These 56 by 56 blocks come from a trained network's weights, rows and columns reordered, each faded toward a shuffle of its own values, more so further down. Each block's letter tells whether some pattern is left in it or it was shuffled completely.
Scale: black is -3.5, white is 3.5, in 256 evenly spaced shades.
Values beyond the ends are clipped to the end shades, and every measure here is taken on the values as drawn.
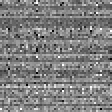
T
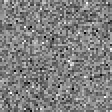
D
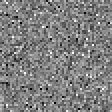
D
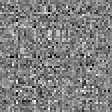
T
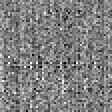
T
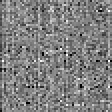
T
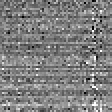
T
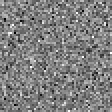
D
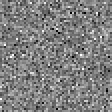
D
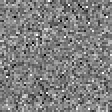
D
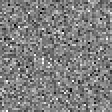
D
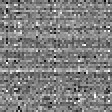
T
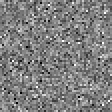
D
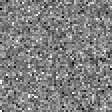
D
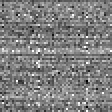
T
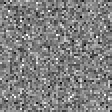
D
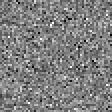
D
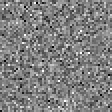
D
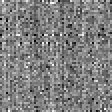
T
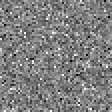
D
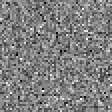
D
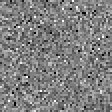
D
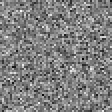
D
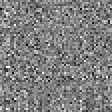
T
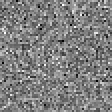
D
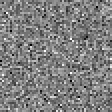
D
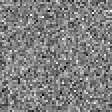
D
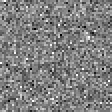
D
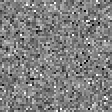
D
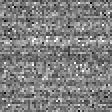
T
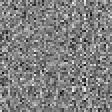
T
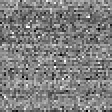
T
